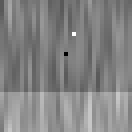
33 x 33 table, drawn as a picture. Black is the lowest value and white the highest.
Two lone cells stand out: one far higher and one far lower than their neighbours. Streaks run downward. On average the colour sits 50% of the way up the scale. The bottom part is higher, past a seam about 70% of the way down.
